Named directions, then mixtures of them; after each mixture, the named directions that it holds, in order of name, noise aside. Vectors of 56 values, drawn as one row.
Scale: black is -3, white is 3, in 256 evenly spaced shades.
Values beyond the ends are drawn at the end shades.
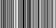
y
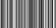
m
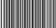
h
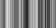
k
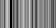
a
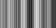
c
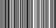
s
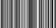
c, m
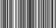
c, m, y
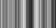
c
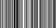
y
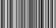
m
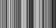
c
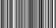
m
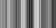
c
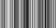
k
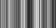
c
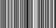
k, m, s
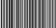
h, m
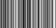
y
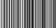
c, h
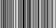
y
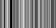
a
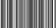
m
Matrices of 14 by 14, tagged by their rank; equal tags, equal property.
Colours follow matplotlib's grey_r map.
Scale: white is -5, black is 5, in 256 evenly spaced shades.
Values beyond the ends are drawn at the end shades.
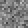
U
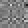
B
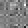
B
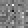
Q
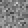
U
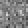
Q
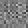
Q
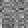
Q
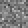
U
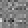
Q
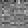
Q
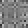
B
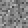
U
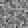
U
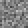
U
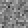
U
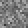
U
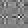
B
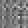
Q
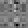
B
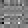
B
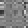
B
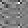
B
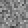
U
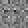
Q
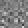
Q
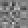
B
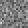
U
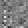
Q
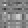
B
